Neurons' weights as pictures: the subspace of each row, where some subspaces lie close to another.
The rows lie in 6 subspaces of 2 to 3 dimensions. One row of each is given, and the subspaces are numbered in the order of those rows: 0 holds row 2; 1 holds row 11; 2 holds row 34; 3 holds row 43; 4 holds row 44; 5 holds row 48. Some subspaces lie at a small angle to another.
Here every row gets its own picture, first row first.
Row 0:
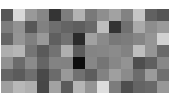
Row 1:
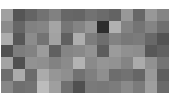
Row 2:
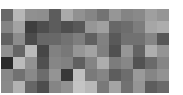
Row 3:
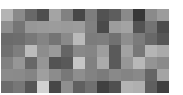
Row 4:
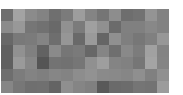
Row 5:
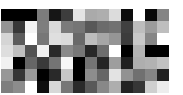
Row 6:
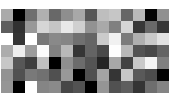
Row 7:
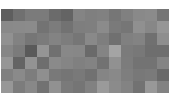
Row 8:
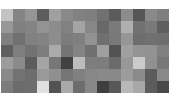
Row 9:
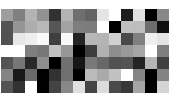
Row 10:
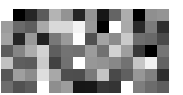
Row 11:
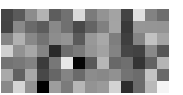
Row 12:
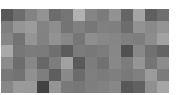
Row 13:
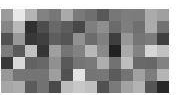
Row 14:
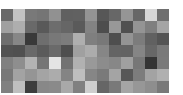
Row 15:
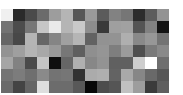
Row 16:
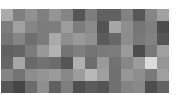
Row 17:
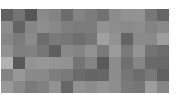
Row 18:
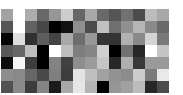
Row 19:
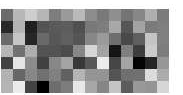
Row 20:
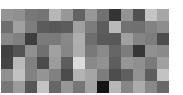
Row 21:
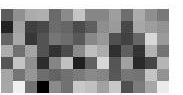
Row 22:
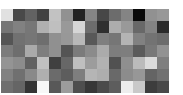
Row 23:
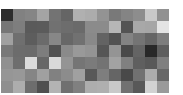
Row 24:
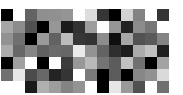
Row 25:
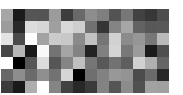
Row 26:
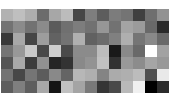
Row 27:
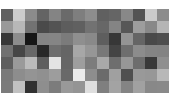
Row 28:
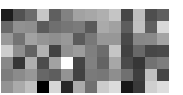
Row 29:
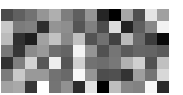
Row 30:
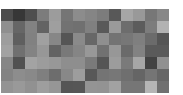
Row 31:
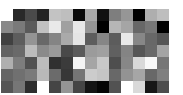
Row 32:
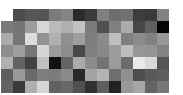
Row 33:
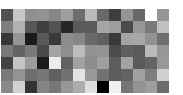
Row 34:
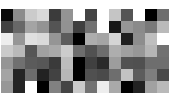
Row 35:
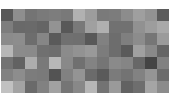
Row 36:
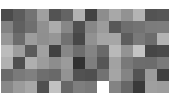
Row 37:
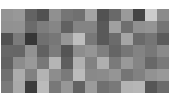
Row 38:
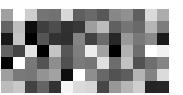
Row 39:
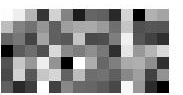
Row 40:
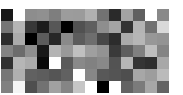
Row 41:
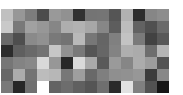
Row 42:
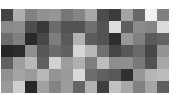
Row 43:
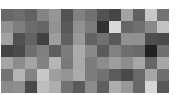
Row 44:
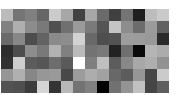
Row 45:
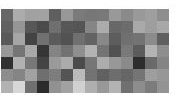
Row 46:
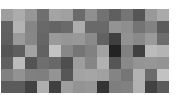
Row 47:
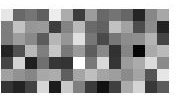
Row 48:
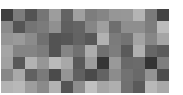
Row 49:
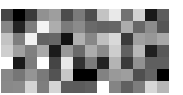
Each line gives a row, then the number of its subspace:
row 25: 0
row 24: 5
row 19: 1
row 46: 4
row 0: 4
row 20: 4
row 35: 5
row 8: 0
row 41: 1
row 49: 5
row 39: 1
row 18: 4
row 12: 1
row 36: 4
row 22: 2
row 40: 4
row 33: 4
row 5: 1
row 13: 0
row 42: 3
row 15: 2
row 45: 0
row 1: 3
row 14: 2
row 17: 5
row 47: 4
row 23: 3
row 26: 3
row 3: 3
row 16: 5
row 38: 0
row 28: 0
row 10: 2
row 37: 2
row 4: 5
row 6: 2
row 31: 2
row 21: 1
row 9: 3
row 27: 2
